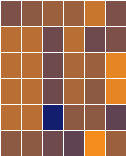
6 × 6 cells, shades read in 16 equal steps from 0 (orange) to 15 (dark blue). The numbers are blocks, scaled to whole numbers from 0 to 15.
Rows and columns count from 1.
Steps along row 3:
same up down up down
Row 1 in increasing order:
3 6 6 7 8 8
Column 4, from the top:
6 4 5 5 7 10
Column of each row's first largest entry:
1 3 3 3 3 4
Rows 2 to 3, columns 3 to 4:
9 4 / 9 5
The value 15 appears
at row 5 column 3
